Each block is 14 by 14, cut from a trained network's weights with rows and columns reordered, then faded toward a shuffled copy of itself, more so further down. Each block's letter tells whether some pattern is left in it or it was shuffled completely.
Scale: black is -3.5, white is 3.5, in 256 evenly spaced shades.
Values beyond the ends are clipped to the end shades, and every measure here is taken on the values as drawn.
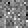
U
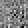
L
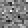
U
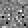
U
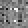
L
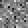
U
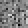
L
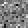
U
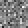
U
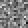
U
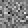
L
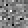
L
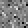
U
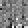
L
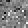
U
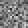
L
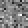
U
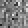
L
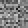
L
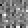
L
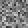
L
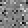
U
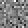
U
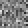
L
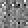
L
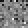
L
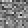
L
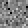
U
